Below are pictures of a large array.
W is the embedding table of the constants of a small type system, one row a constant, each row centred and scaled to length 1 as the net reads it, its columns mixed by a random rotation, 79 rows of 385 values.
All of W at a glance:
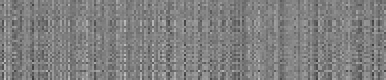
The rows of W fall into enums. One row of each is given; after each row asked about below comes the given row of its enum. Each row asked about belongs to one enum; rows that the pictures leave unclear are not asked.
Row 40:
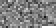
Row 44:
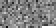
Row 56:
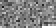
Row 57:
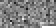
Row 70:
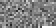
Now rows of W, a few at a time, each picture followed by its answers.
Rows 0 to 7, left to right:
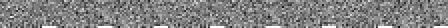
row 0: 70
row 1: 40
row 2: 44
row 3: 70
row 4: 40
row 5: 56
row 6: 70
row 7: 44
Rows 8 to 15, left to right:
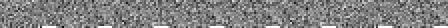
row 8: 70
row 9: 44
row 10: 57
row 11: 40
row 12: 40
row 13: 57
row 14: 70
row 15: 40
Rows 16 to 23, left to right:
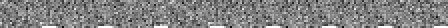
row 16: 57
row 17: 44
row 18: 56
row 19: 57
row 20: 44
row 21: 44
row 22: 44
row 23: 40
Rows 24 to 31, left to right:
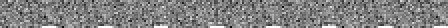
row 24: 40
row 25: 44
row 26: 56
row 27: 57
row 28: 44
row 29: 56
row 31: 40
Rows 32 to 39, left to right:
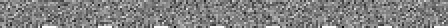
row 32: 70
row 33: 56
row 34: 70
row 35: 44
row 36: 40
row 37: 70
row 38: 44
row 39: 70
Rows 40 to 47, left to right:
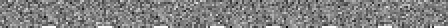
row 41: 57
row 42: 40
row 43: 70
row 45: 44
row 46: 56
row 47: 70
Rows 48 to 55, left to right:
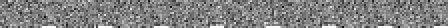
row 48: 40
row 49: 70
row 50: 44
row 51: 56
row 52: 57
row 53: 56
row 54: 44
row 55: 44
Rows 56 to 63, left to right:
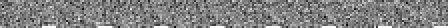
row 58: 44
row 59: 44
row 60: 40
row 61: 40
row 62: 70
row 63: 57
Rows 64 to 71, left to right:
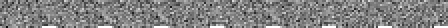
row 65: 40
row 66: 40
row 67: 56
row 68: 40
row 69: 56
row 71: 70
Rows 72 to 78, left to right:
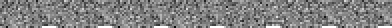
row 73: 40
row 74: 44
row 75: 44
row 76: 56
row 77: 40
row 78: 40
